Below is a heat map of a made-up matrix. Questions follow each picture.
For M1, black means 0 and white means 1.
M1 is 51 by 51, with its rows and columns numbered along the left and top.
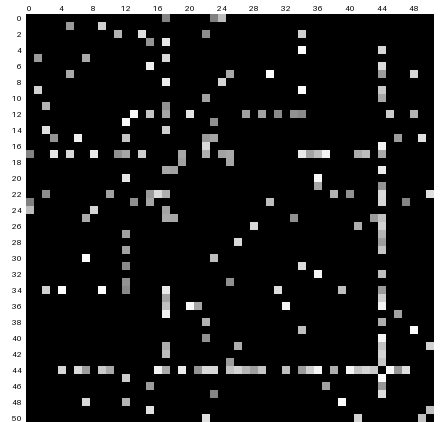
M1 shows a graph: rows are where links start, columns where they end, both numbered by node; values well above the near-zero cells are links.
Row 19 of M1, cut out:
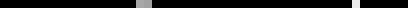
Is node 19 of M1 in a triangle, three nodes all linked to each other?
yes
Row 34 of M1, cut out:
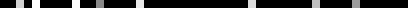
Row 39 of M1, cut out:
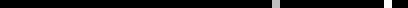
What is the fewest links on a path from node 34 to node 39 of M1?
1
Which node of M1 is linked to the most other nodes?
node 44
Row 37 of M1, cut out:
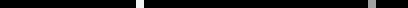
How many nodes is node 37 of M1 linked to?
2
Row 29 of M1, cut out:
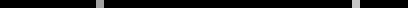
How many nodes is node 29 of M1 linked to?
2
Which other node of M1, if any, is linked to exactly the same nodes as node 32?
node 21
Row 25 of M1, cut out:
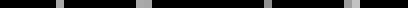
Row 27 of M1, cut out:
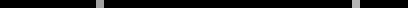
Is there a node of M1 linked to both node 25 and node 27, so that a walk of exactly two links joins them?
yes
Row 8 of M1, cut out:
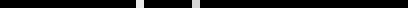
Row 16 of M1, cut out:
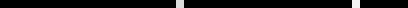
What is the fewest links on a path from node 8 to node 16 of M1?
3
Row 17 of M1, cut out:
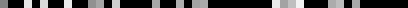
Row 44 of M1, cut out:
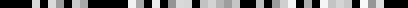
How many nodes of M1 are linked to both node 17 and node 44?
8
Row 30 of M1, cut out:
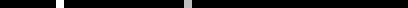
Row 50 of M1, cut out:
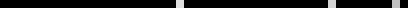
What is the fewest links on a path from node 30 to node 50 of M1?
4
